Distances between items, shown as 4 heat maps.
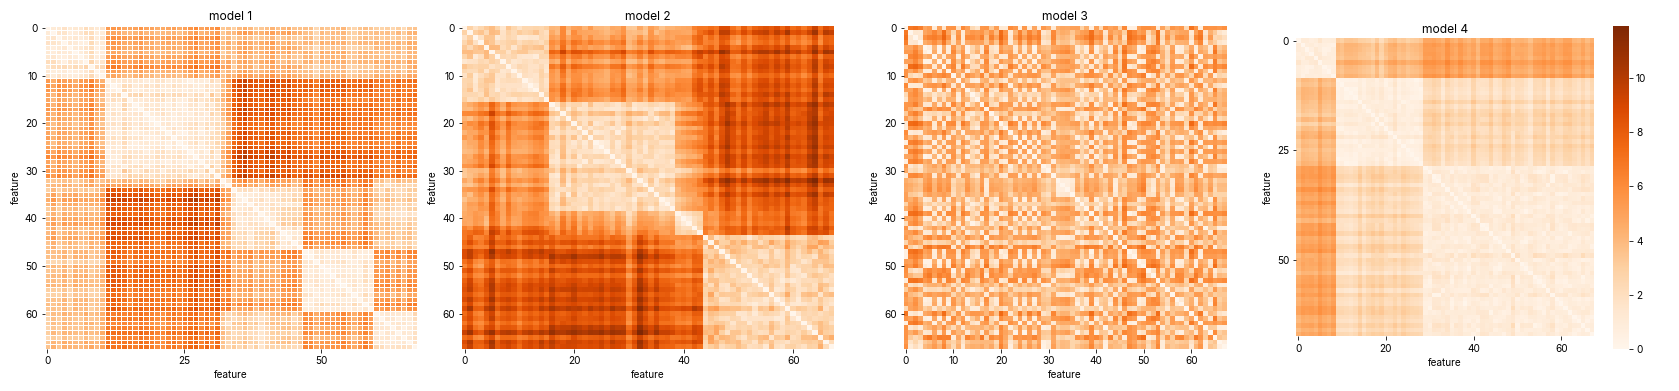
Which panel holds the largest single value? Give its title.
model 2
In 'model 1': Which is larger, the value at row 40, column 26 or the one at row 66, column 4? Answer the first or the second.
the first
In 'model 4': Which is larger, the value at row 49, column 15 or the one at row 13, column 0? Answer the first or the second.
the second
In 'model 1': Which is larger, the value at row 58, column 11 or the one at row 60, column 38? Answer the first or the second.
the first
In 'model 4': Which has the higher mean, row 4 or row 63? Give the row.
4
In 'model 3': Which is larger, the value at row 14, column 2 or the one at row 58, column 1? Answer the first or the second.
the first
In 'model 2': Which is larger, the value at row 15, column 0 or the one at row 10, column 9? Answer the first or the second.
the first
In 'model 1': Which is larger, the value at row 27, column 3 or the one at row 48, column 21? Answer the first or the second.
the second
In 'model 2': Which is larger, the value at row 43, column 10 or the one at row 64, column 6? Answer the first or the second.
the second
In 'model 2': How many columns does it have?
68
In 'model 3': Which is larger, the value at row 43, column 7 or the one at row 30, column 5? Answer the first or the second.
the second
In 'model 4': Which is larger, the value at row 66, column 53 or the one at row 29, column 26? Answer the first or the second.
the second
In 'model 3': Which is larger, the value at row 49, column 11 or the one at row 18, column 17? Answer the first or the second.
the second
